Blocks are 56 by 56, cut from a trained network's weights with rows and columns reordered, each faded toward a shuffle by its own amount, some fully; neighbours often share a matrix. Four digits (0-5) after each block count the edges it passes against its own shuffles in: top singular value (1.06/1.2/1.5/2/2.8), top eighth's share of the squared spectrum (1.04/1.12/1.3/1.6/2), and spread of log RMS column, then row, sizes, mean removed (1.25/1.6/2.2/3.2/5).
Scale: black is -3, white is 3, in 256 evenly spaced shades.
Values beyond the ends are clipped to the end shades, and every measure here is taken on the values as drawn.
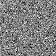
1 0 0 0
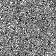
0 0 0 0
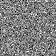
0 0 0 0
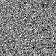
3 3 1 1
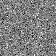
0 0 0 0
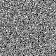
0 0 0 0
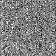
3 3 1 1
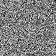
0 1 0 0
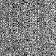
3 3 2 1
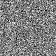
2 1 0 0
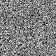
1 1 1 0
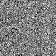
1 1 0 0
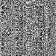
3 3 2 2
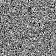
1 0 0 0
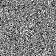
1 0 0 0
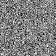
2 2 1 0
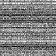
5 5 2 4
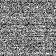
2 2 0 1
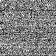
2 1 0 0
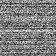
4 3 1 2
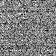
2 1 0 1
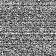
3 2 0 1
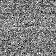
1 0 0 0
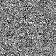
2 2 0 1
